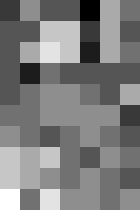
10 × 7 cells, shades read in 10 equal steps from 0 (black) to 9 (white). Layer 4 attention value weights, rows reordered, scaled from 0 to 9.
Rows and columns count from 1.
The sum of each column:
46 43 55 47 33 46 37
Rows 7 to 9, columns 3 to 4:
3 4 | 7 4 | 5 4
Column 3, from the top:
3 7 8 4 5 5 3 7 5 8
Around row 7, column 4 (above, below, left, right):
5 4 3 5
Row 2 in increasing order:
2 3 3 3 6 7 7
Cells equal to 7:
6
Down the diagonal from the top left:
2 3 8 3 4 5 3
